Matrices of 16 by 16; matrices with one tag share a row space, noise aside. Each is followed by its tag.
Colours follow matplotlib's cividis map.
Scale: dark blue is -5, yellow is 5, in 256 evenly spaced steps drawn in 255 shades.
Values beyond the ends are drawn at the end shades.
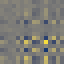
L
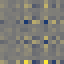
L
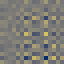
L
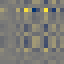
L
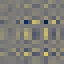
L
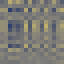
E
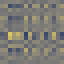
E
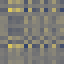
E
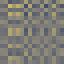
E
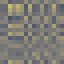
E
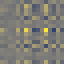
L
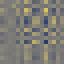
L
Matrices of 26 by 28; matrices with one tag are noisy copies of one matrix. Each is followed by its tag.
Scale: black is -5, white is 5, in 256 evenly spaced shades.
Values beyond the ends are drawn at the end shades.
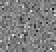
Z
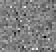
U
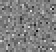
Z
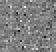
U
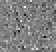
U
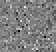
U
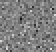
Z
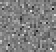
Z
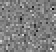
Z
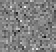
U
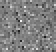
U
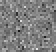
U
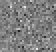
U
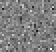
Z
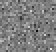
Z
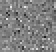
U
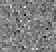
U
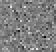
U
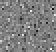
Z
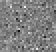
U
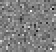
Z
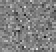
U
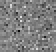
U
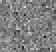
U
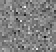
U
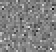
Z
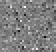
U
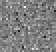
U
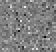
U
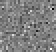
Z
